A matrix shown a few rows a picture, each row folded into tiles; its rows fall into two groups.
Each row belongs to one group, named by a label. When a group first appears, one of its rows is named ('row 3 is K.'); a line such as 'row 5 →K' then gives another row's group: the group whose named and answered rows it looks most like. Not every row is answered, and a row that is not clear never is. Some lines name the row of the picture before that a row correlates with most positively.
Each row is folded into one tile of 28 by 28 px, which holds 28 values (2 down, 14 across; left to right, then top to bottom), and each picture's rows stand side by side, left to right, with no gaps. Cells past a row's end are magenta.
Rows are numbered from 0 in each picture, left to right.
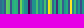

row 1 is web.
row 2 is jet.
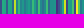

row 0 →jet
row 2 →web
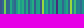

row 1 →jet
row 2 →jet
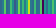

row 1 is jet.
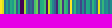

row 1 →web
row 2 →jet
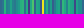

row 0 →web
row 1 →jet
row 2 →web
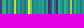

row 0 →jet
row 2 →jet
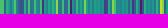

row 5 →web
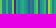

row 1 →web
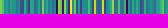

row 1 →jet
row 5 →web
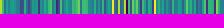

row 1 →web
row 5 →jet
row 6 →web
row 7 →web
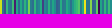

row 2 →web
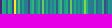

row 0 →jet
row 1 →jet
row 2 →jet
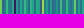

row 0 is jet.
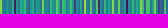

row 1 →jet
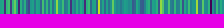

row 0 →web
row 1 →jet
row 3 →jet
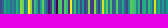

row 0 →web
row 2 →jet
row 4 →web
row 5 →jet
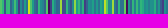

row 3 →web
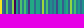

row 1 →jet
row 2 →jet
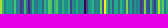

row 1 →web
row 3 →web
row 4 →jet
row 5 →web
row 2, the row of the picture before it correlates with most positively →0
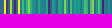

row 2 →jet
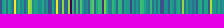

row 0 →jet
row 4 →web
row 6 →jet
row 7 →jet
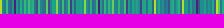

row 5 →jet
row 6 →jet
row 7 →web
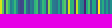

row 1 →web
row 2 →web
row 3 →jet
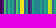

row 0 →web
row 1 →web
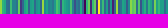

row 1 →jet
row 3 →jet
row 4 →web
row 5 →jet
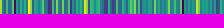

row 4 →web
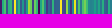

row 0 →jet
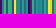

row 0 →jet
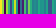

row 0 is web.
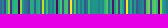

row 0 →web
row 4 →jet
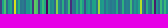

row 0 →jet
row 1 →web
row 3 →jet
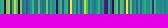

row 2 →jet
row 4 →jet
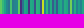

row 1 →jet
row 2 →jet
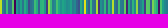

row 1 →web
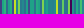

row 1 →jet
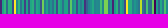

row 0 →jet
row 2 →jet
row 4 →jet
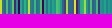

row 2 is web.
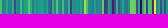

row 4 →web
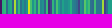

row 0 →jet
